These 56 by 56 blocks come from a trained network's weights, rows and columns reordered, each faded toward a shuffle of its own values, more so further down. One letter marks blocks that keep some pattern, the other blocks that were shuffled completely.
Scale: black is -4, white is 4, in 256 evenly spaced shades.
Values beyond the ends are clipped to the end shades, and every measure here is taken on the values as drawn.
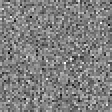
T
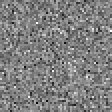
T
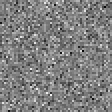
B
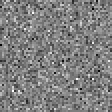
T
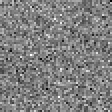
B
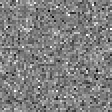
B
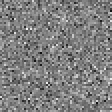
T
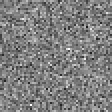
B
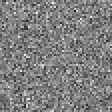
B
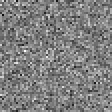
T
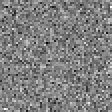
B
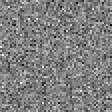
T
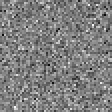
B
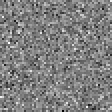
B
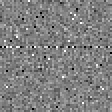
T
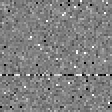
T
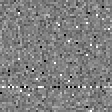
T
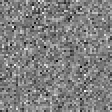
T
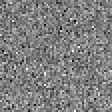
B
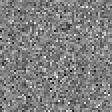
B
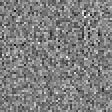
T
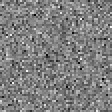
T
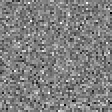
T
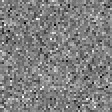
T
